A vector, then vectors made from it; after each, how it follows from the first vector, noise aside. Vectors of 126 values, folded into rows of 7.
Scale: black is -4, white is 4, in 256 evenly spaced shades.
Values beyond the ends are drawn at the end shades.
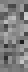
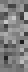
copied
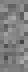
shrunk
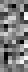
scaled up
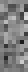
copied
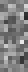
negated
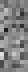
reversed
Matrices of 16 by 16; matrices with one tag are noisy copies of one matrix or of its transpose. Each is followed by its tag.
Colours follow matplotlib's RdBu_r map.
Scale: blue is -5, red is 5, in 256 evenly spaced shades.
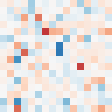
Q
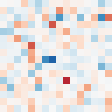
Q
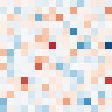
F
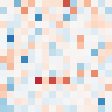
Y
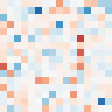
Y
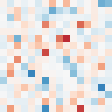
F
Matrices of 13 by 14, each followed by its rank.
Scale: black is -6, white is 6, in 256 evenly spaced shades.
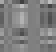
one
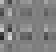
one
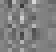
two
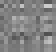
two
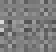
two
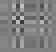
one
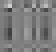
one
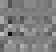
two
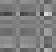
one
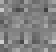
two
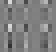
one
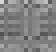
two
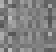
two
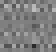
two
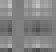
one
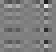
one
